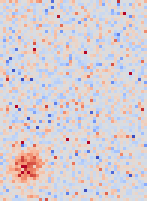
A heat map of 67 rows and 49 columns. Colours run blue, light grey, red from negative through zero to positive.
One bump rises in the bottom left. The distribution is heavy-tailed on both sides. No regular stripes run through it. On average the colour sits 50% of the way up the scale. Neither half mirrors the other. No row or column stands out. No overall slope runs across the table.
